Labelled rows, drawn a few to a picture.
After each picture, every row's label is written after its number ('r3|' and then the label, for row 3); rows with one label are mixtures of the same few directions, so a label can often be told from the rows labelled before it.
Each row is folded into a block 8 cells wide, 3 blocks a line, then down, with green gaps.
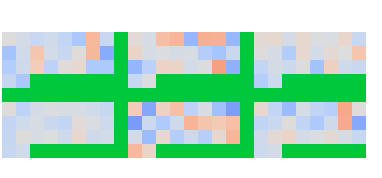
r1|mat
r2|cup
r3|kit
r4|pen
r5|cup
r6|mat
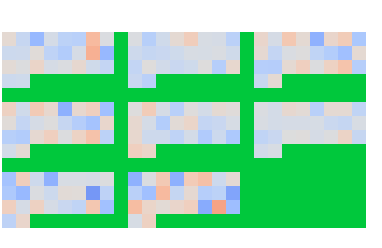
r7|mat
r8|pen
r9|cup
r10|cup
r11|pen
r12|cup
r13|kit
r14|kit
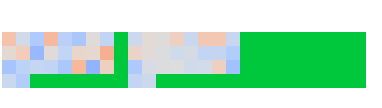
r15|kit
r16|cup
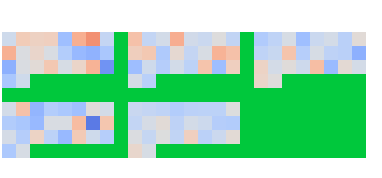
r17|cup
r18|kit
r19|kit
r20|kit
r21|kit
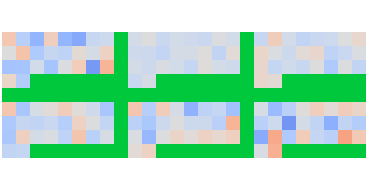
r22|kit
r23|kit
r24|pen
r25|pen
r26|cup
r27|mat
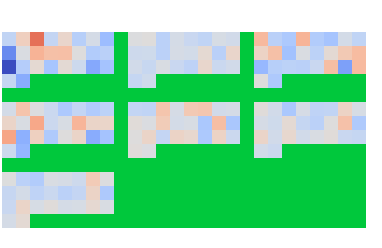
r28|mat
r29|kit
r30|kit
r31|mat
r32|kit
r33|mat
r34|mat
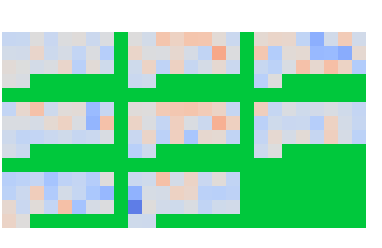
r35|kit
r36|kit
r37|cup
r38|mat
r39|kit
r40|pen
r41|kit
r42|mat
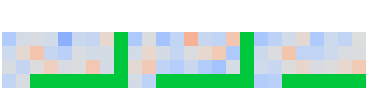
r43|pen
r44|cup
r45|pen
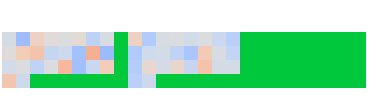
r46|kit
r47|pen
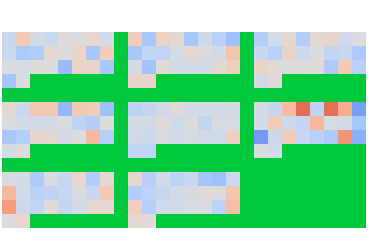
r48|kit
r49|cup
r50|kit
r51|cup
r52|pen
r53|cup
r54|mat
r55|cup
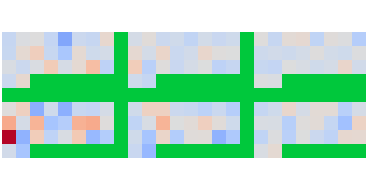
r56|pen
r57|mat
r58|cup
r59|mat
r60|mat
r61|mat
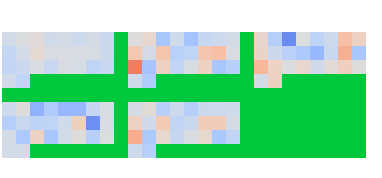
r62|mat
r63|mat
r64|mat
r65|kit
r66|mat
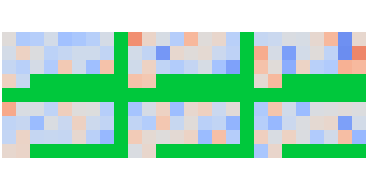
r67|kit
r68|pen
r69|mat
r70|pen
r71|kit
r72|kit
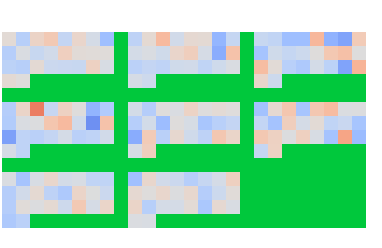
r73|cup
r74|mat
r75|cup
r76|mat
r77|mat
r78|kit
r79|pen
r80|pen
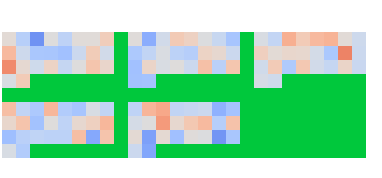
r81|mat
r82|pen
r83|kit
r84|kit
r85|mat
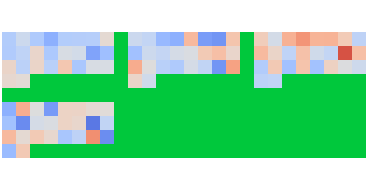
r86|kit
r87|cup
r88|kit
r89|kit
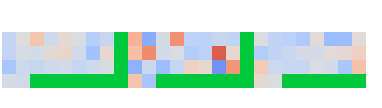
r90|mat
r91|kit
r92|cup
